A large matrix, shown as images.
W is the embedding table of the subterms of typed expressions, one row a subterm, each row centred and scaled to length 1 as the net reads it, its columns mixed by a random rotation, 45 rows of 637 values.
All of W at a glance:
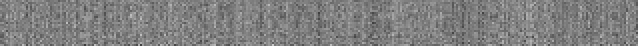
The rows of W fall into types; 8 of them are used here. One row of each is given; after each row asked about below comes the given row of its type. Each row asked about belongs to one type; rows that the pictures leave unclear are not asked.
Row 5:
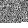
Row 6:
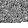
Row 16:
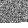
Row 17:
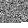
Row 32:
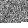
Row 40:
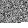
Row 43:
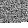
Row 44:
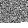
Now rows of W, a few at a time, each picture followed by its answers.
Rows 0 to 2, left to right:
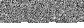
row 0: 17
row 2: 6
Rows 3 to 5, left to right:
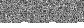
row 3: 40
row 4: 43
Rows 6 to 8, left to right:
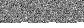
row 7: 44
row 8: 44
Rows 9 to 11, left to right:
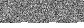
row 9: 6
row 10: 5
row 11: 6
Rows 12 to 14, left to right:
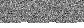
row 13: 32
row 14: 44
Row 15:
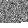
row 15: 17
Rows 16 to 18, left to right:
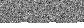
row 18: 32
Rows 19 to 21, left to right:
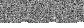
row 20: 16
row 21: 43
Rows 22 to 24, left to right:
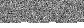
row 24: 32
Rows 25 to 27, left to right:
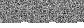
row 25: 43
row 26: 43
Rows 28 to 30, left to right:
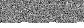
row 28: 40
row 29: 17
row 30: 44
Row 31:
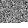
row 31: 40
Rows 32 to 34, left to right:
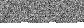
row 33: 6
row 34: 32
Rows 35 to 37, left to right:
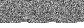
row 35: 16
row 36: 16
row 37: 16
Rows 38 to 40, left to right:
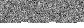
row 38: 32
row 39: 44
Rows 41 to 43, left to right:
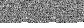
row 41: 5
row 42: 16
